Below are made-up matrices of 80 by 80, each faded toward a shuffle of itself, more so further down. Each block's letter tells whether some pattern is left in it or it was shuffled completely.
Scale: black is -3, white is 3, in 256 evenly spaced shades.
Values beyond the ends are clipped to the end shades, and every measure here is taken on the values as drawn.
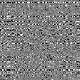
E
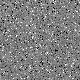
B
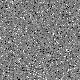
B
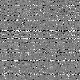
E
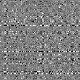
E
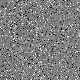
B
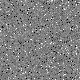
B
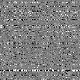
E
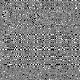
E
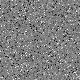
B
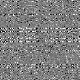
E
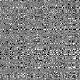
E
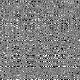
E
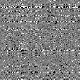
E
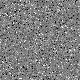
B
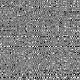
E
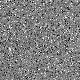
B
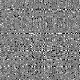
E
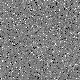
B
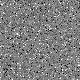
B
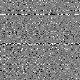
E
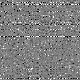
E
